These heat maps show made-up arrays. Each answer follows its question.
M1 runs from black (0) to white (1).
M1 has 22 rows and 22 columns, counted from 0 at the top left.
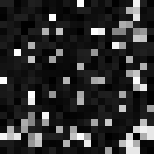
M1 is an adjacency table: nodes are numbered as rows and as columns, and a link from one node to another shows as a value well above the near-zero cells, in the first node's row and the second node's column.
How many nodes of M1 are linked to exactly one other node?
0
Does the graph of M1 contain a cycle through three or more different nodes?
yes
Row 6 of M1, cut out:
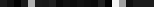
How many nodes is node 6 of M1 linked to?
3
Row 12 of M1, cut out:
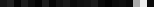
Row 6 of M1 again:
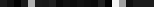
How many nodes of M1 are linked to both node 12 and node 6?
0
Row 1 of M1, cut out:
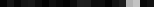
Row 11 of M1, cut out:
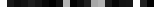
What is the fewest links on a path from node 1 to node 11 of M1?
2
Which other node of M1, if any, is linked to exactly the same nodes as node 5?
node 12
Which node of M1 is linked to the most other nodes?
node 19
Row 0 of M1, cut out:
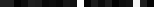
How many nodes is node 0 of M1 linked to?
2
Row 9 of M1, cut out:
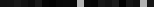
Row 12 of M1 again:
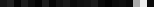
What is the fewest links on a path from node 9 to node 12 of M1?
2
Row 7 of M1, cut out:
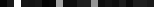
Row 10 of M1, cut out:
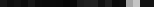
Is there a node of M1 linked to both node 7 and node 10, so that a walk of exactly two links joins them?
no
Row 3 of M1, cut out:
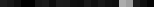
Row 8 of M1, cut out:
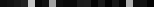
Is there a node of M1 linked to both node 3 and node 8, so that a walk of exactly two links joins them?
yes
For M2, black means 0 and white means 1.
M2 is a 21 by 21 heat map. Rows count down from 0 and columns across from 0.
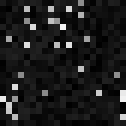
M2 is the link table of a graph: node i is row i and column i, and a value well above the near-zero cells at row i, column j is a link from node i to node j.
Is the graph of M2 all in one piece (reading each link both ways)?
yes
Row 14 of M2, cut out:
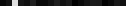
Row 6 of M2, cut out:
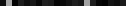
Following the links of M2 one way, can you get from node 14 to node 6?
no
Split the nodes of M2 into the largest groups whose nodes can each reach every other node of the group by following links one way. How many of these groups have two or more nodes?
0
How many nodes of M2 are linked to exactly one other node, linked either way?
4
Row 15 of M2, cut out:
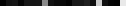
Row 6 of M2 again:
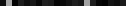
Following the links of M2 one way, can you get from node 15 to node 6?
no
